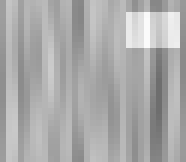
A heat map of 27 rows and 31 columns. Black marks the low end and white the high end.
Calmest part: centre. Odd patch: higher, in the top right. Ninth with the highest average: top right. Roughest part: top right. Grain: streaks running down.
